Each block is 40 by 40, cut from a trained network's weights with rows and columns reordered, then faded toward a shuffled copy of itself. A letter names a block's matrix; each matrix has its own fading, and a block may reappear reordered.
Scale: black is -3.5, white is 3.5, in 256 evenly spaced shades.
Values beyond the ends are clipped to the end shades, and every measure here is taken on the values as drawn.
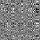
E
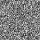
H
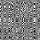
E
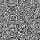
H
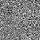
H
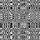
E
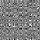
E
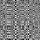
E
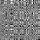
E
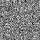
H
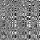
E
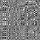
E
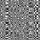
E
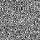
H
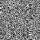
H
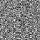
H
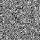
H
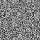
H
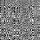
E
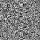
H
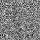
H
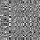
E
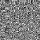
H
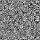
H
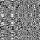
E
